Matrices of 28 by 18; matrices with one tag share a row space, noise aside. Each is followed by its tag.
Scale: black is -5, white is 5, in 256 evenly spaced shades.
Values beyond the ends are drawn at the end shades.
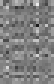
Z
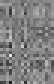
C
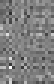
C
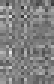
C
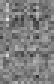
Z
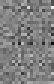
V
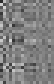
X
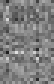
Z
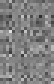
C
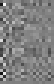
X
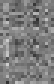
Z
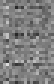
Z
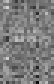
Z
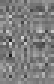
C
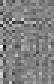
X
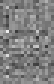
Z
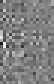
X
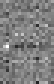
Z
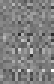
V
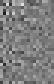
X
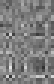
C
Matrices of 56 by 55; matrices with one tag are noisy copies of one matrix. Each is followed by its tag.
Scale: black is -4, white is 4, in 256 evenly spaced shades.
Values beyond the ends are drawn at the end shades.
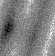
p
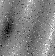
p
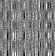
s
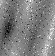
p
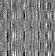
s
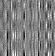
s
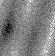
p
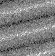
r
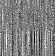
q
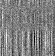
q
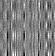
s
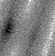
p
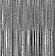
q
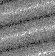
r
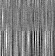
q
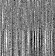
q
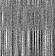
q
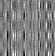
s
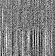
q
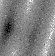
p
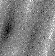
p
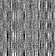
s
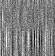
q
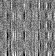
s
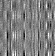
s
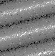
r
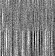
q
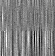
q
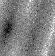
p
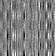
s
